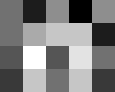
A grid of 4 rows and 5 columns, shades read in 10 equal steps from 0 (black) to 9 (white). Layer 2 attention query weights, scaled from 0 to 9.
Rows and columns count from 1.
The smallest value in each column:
2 1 3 0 1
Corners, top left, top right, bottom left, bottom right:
4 5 2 2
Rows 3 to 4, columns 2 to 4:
9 3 8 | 7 4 7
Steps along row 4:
up down up down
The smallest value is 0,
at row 1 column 4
